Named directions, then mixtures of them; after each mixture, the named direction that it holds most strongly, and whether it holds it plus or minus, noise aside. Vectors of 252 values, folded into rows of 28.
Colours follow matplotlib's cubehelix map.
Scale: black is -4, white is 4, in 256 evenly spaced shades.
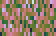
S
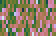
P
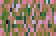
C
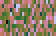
C, plus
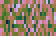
C, plus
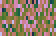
S, minus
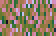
S, plus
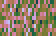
C, minus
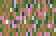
C, minus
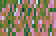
P, plus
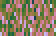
S, minus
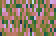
S, plus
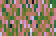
S, minus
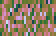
C, minus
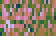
C, minus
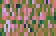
C, minus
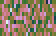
C, minus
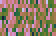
P, minus
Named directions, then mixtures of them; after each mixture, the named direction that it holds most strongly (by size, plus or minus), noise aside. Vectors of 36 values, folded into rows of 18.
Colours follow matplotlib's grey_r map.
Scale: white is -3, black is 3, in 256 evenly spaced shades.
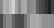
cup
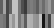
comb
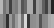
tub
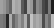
tub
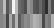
comb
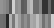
tub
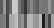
comb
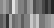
cup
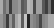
tub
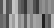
comb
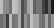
tub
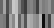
comb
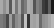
tub
